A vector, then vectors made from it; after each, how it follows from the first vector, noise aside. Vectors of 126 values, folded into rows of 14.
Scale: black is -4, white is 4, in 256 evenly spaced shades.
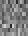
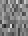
negated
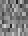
copied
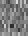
sign-scrambled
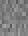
shrunk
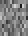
wrapped around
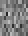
wrapped around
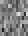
wrapped around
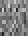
reversed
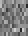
wrapped around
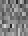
copied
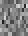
wrapped around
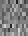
copied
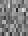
reversed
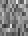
negated
